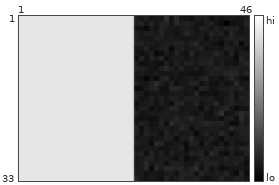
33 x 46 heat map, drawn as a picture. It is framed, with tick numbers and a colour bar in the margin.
The table splits into one row of 2 panels. Panel 1,1: very high, flat. Panel 1,2: very low, fine-grained, faint in contrast.
